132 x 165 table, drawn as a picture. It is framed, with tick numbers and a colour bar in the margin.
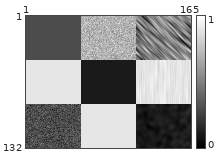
It is made of 3 by 3 panels. Panel 1,1: low, flat. Panel 1,2: high, fine-grained. Panel 1,3: middling, slanting down to the right, strong in contrast. Panel 2,1: very high, flat. Panel 2,2: very low, flat. Panel 2,3: very high, streaked downward, faint in contrast. Panel 3,1: low, fine-grained. Panel 3,2: very high, flat. Panel 3,3: very low, blotchy, faint in contrast.
